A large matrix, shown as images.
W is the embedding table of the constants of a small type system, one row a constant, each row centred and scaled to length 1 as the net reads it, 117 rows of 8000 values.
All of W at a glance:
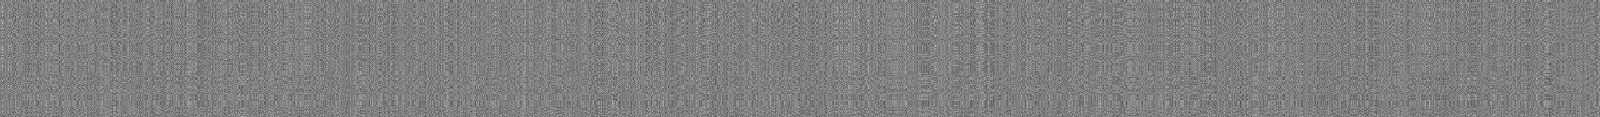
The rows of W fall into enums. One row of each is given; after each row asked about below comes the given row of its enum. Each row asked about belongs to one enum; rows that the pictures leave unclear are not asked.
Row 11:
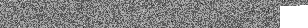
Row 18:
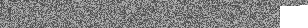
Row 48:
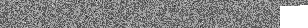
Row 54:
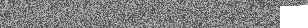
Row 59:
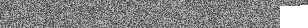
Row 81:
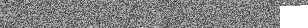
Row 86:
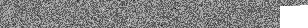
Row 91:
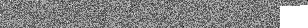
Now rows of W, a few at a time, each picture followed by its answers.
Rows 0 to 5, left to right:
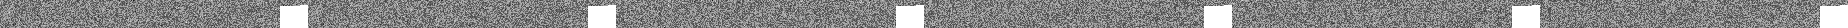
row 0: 86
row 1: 86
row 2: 48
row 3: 54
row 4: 11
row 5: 18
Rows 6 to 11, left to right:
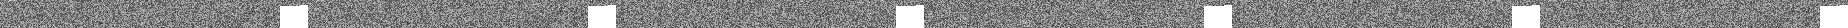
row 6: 11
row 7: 11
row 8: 48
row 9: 59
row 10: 48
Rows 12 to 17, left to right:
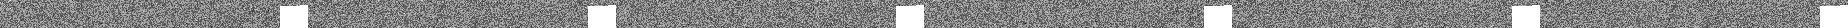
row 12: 11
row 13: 81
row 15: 11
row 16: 81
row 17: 81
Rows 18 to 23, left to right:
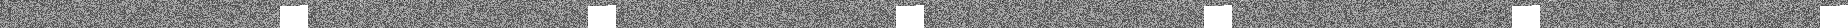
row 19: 48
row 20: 48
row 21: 48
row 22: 11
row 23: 11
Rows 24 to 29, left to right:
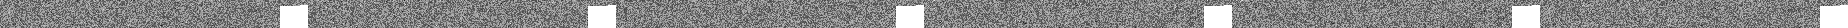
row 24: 86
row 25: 48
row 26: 18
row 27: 11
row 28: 11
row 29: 86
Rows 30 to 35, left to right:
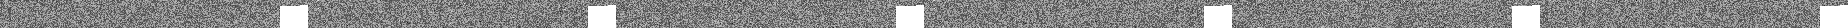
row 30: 18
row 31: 11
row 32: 59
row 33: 11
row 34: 81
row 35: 48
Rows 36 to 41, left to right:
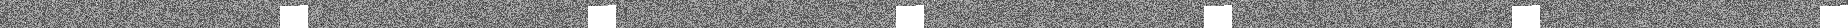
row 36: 48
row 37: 86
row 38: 18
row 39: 91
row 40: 11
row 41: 59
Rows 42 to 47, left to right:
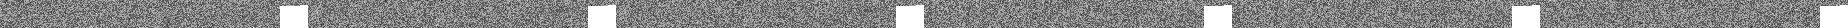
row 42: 81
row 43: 86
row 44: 86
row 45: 48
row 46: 48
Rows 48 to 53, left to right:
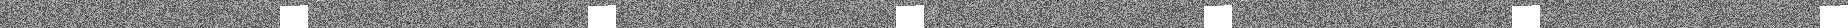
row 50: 48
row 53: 81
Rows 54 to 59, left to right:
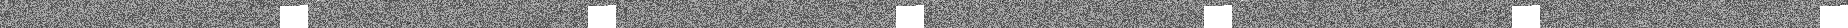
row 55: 11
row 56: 18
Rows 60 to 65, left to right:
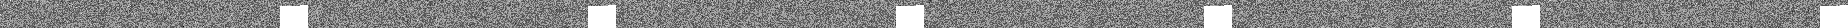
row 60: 91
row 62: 48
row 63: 81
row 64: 81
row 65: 11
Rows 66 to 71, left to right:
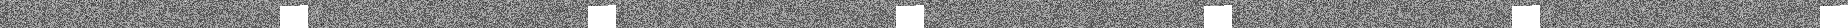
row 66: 48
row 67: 86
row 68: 48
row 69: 81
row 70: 48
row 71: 86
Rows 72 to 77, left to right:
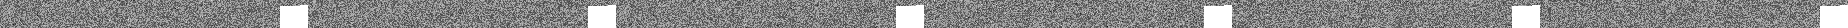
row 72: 86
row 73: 54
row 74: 86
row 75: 91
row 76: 81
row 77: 18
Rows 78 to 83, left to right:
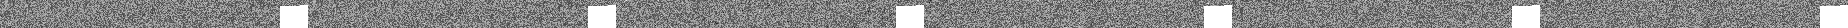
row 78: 54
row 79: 54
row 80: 11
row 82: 18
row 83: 81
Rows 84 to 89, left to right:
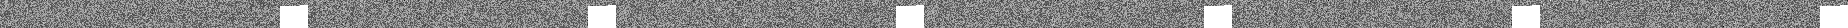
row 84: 54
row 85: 48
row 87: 86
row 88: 48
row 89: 91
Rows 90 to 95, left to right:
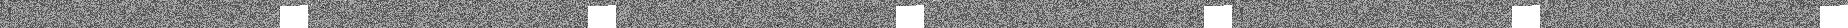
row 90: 18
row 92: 86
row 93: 11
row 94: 18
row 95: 54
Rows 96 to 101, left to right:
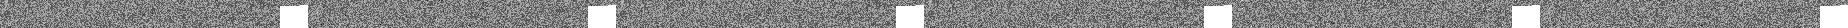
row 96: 54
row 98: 54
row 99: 54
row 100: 11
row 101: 86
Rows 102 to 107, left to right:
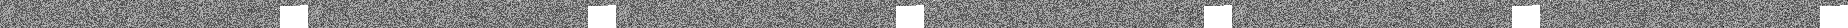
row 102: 86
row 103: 86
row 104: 86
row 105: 11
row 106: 86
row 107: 91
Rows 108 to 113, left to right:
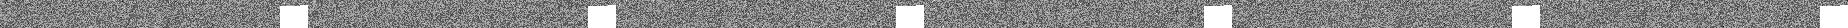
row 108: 81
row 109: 54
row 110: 91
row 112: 81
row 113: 91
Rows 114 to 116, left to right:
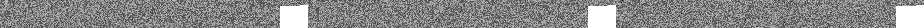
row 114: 54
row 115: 18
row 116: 81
